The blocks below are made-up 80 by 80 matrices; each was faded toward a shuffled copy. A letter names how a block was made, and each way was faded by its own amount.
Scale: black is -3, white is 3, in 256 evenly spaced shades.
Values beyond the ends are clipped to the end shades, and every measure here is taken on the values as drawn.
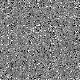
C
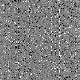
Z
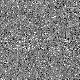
C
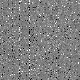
Z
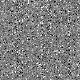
C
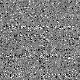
C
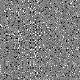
Z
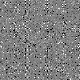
Z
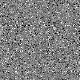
C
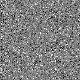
C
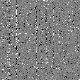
Z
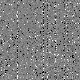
Z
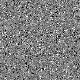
C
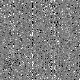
Z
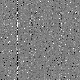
Z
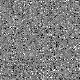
C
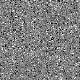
C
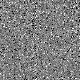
C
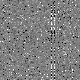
Z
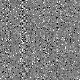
Z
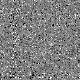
C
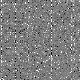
Z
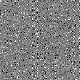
Z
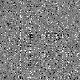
Z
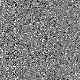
C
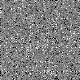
C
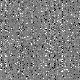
Z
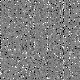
Z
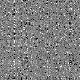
Z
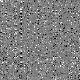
Z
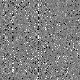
Z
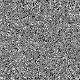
C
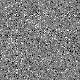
C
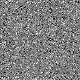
C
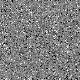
C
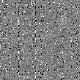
Z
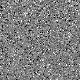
C
